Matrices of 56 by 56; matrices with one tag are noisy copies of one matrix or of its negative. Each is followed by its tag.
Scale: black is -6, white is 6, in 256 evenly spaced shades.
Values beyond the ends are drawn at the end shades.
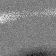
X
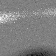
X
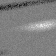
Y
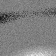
X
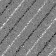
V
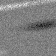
Y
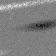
Y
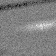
Y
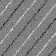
V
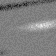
Y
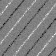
V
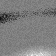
X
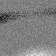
X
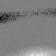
X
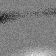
X
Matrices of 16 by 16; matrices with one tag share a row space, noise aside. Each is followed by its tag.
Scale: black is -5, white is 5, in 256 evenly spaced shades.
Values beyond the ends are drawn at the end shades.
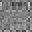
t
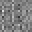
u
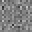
u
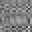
t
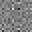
u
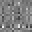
u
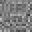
t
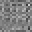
t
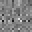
u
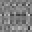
t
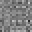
t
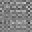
t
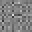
u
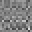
t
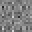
u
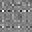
u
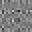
u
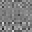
u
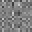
u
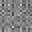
u
